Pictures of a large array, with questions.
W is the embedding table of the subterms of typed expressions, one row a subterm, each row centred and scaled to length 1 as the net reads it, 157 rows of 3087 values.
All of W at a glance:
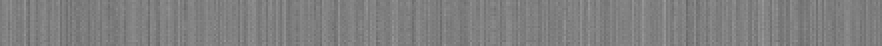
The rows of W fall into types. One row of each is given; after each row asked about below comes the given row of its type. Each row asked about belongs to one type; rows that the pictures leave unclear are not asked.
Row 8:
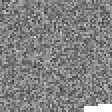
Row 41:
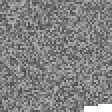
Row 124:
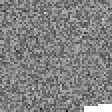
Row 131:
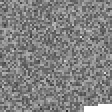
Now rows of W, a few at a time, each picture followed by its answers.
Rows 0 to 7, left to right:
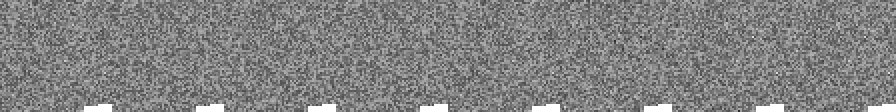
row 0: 41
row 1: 8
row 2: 131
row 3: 8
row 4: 41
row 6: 131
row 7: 131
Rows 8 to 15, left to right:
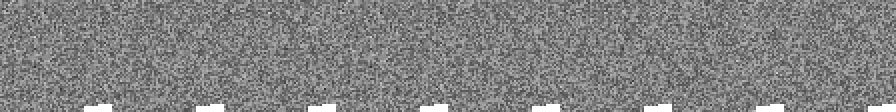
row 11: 8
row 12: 8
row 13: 124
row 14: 41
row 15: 131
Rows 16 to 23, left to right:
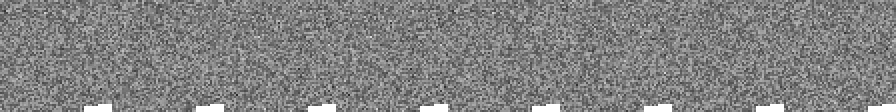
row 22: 131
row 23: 41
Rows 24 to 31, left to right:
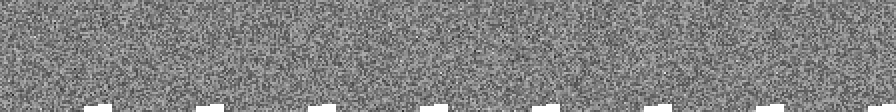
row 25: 41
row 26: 41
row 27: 131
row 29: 131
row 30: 41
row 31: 8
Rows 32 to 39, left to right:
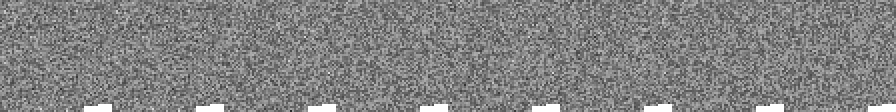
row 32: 41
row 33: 41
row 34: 131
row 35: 8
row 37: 124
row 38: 8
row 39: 41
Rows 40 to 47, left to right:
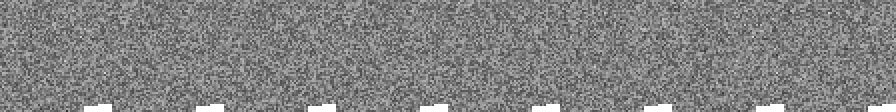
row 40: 131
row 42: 131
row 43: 41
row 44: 8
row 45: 41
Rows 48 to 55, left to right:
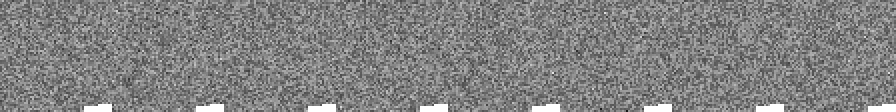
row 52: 131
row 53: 124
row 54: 41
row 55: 131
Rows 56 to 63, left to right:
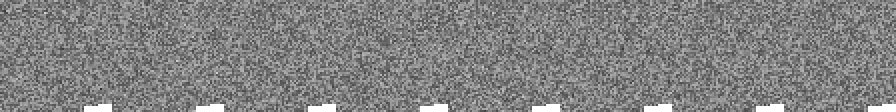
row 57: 41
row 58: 131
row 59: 131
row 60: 41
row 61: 124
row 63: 131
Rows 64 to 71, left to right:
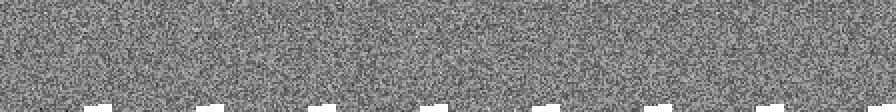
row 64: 124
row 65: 41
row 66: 8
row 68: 41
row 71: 124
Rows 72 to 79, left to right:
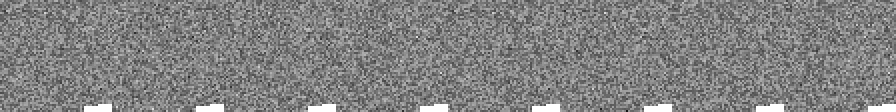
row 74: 41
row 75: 131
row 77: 124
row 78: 8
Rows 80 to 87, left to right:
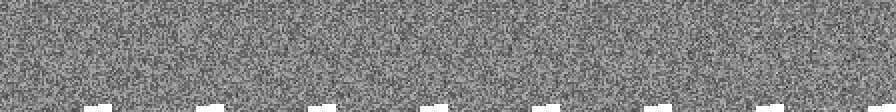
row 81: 41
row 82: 124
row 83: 124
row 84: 124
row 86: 124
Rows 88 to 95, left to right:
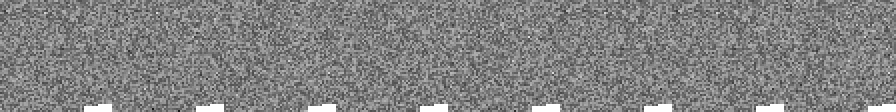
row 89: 124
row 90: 41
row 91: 131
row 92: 131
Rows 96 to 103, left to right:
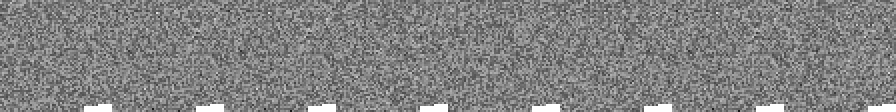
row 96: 8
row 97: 124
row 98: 124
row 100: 41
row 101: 124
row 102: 124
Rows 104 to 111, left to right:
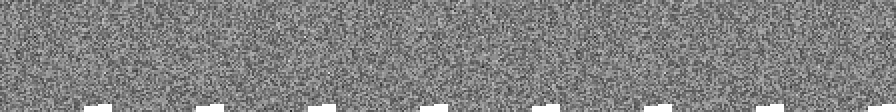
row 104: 124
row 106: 131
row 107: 41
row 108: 8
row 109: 124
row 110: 8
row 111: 41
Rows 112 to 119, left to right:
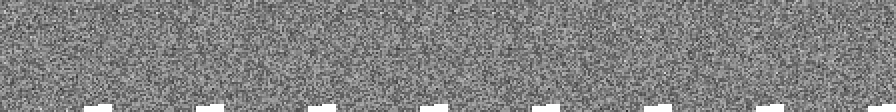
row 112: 41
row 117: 131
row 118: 124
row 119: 8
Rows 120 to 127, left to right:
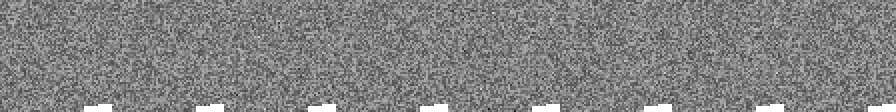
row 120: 41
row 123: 131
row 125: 41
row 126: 124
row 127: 131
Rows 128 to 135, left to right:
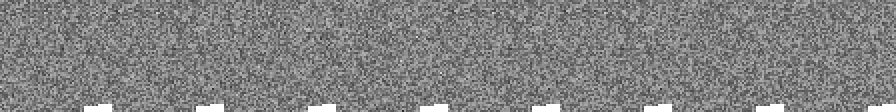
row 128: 124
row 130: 41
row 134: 131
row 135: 8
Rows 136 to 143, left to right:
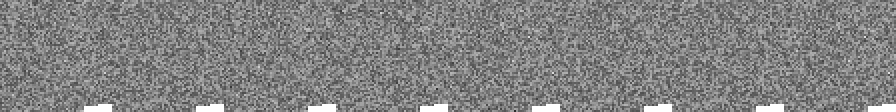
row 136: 41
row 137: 8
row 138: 41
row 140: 131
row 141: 131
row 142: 8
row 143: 131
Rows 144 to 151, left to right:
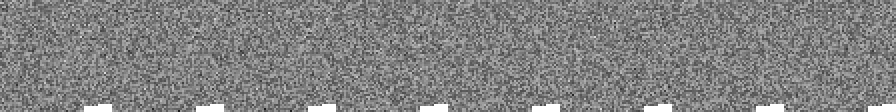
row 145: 124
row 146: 124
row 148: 8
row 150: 8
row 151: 124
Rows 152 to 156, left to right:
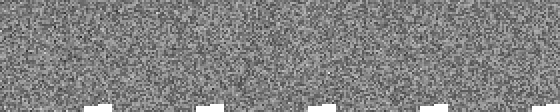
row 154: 131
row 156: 8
